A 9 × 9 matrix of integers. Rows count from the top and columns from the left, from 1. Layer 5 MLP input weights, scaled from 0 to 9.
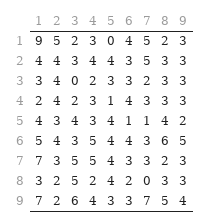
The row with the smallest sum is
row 3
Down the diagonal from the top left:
9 4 0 3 4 4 3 3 4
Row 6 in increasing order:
3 3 4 4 4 5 5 5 6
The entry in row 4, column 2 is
4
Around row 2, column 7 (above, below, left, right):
5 2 3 3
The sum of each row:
33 33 23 25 26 39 35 24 41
